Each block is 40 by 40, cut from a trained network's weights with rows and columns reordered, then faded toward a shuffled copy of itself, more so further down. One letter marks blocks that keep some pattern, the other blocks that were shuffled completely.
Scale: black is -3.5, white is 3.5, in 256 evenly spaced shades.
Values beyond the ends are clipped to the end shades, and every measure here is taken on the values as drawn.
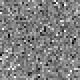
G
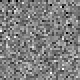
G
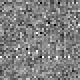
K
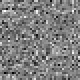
K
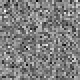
K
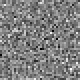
G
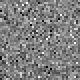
G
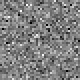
G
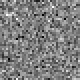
K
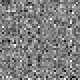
K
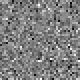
K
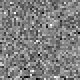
K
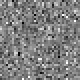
K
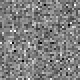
K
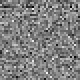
K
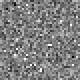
G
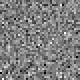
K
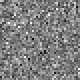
G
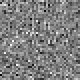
K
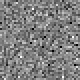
G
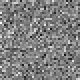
G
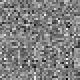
K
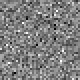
G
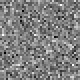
G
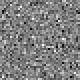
K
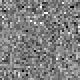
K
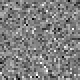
K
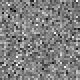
G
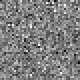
G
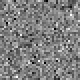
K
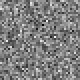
G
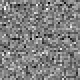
K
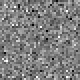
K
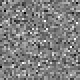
K
